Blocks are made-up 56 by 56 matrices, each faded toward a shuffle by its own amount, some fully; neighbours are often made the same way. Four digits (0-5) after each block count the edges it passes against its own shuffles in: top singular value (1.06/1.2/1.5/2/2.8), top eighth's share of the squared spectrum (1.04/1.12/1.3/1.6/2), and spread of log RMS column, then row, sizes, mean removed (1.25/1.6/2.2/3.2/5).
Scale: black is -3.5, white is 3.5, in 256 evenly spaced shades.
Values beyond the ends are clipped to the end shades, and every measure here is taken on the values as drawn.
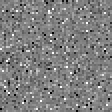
0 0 0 0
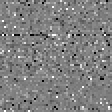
2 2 0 2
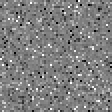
0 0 0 0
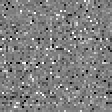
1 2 0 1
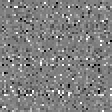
3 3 1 2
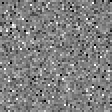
0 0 0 0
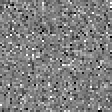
2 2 0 1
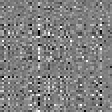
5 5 3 3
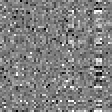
4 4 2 2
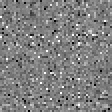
3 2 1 1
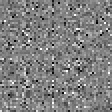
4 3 2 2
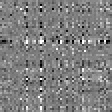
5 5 3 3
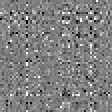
4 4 2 2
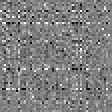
4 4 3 2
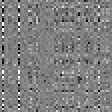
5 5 3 2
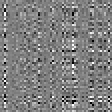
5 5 4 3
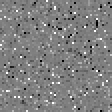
0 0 0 0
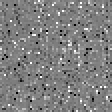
2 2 0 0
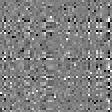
5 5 3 3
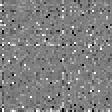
4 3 2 1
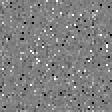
2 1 0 0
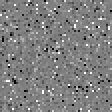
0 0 0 0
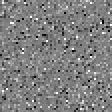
0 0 0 0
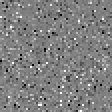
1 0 0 0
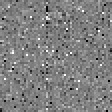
2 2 1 0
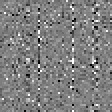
4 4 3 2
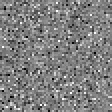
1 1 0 0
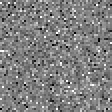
0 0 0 0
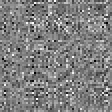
4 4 3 2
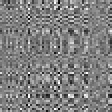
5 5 4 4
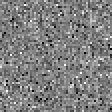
2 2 0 0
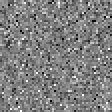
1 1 0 0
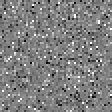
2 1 0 0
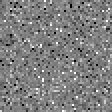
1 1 0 0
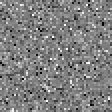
2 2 0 0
